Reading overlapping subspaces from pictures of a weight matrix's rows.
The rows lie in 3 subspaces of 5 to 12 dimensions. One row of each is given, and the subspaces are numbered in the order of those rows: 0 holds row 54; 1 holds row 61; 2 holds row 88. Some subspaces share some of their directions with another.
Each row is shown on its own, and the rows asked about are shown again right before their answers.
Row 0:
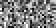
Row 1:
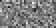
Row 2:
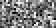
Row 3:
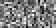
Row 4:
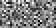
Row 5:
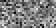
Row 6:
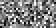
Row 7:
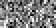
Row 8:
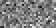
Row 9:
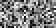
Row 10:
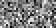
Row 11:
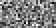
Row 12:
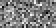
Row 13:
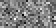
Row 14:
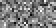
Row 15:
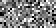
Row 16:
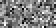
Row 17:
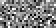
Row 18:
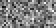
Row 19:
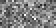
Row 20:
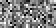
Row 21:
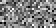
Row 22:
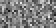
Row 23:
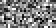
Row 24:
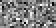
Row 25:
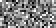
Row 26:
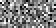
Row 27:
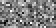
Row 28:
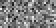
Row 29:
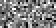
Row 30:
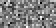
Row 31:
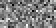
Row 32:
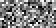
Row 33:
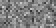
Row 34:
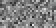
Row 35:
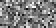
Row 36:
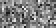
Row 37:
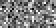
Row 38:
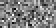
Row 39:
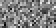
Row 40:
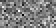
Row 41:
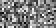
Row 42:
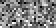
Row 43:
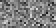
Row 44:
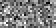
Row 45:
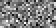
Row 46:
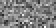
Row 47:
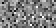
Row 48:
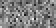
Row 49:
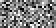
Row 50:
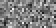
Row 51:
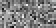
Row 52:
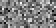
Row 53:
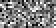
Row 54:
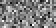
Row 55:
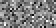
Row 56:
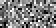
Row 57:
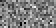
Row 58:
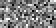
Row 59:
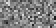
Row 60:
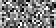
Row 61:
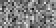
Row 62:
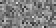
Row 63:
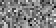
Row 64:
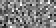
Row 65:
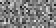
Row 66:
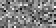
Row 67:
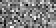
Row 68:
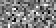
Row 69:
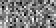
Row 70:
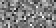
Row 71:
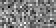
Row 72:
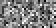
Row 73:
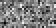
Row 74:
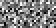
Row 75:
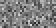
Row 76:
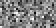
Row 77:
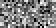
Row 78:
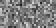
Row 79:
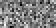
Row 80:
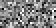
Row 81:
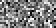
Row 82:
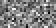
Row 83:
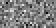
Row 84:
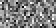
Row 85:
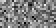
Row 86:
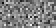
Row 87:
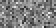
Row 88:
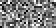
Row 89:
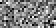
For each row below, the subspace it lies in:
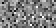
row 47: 0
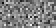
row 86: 2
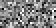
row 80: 0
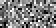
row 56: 2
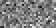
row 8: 2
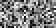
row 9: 1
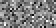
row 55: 0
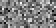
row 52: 0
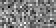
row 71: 1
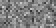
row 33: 1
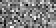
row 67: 1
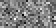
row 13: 2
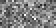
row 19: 1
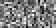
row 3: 2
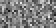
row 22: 0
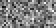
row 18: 1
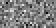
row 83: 2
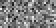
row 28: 1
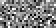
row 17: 2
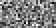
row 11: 2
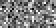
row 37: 1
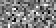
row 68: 0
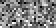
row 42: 2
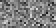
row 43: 2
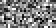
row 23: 0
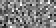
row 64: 1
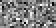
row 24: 2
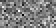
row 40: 2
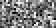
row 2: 2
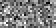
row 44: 2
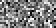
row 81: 0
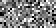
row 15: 0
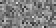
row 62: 0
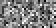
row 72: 0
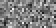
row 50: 0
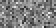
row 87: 1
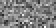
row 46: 2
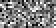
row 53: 2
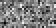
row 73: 1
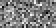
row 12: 2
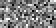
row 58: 0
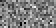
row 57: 2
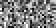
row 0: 1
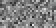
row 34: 0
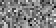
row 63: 0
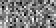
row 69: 0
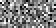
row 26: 1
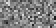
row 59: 2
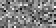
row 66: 1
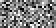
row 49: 2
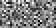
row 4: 2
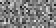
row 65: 1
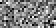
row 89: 2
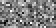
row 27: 2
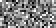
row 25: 2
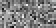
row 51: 1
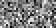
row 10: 0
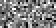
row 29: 2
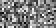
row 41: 1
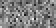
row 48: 0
